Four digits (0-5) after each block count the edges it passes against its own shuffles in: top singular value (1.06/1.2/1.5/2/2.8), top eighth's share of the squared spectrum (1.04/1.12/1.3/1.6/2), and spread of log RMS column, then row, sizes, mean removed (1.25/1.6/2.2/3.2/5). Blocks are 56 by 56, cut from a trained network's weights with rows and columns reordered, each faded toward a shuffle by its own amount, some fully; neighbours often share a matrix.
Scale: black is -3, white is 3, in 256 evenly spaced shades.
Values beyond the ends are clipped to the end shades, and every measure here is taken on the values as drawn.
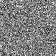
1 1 0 0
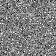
0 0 0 0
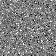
0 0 0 0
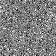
2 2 0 1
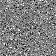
0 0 0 0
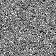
1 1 0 0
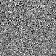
2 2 0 1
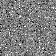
1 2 0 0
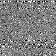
4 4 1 2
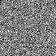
1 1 0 0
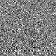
3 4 1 2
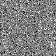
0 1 0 0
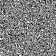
0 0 0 0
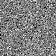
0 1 0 0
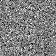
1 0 0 0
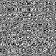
3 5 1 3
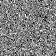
1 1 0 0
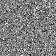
0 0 0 0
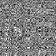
3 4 2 2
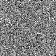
2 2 0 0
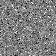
0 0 0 0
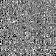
2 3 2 2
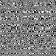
4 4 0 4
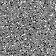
2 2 0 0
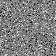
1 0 0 0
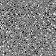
3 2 0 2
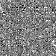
2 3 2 2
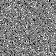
1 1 0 0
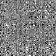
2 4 2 2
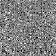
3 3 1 2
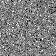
1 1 0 0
